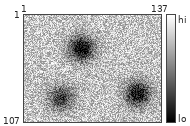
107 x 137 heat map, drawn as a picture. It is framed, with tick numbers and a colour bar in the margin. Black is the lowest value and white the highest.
There are three dips. On average the colour sits 70% of the way up the scale. No overall slope runs across the table. No row or column stands out.
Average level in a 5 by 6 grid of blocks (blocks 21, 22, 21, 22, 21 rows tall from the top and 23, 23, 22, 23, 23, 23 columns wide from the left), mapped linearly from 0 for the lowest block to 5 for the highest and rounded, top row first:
554555 | 540455 | 554555 | 524522 | 535544
